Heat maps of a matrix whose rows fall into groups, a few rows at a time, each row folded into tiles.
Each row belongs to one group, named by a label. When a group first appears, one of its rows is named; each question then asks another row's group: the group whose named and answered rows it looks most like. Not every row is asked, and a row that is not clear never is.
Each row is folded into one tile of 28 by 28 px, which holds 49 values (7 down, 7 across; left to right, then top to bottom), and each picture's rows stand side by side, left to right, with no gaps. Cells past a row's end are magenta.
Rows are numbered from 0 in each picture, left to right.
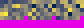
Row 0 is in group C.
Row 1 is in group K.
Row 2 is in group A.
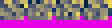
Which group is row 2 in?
A
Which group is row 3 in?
A
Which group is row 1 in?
A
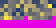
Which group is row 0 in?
C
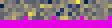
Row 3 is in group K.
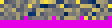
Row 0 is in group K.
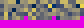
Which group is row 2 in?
A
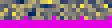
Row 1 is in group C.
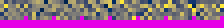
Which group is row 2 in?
K
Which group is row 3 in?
A
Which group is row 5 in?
K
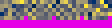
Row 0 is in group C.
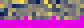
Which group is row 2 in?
K
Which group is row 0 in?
C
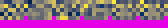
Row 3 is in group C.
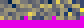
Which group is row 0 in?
K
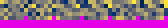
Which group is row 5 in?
A
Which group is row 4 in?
C
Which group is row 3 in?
A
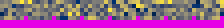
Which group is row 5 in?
C
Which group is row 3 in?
C
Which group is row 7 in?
A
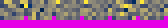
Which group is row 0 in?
A
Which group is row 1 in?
A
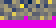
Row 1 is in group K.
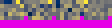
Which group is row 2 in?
A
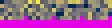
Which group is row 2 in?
C
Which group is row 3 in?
A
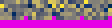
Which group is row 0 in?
C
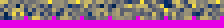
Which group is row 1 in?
C
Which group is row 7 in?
C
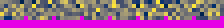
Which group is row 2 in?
A
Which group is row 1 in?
K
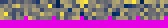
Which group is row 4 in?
C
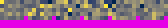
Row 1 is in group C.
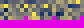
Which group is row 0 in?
K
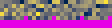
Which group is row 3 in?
C
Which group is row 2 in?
K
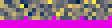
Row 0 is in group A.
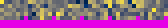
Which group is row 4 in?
A
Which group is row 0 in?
K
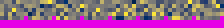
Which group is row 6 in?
C
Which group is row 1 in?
C
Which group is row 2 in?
K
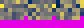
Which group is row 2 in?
A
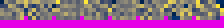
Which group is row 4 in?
K
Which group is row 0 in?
A
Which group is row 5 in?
K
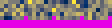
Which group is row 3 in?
A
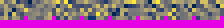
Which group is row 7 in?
A
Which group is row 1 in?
A
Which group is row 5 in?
K
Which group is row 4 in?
C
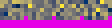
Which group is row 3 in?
A
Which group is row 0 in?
C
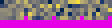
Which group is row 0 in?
A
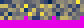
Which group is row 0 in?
K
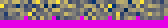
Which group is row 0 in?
C
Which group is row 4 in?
A
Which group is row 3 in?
K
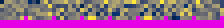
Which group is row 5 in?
C
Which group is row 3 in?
C
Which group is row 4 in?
C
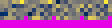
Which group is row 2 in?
K
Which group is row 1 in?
C
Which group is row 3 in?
C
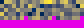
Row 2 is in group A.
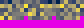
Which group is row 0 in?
K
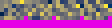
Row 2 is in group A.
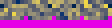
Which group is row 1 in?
A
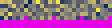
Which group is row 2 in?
K
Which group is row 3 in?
A
